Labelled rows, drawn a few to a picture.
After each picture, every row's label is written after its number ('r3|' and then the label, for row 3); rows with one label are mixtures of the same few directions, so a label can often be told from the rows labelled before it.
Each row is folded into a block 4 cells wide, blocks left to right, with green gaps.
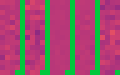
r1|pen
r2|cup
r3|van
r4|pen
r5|cup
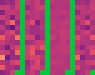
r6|pen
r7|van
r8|cup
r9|pen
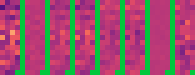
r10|cup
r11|pen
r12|cup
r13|cup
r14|cup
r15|cup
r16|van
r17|van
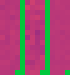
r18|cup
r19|cup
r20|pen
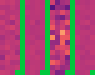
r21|pen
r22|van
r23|cup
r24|pen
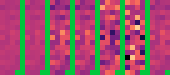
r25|cup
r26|cup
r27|cup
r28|cup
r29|cup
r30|pen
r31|cup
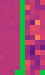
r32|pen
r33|van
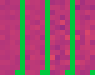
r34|cup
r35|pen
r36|pen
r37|cup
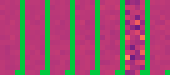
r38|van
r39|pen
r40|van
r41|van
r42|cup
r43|pen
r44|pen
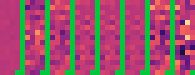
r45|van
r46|cup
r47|cup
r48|pen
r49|pen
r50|pen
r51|cup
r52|van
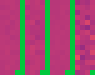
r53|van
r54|van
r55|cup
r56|pen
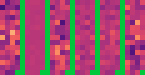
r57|cup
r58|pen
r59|van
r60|pen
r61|cup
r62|van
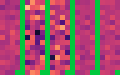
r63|cup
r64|cup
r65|pen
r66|pen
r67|pen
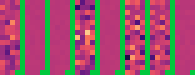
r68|van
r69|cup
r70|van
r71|cup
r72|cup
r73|pen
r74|pen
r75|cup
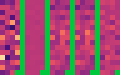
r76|pen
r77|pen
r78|cup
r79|cup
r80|pen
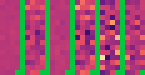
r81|cup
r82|cup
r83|van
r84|cup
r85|pen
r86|pen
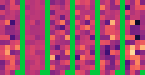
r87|van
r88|van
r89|pen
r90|pen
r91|van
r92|van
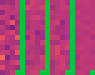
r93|pen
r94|cup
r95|van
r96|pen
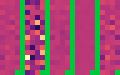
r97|pen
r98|pen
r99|cup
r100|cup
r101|pen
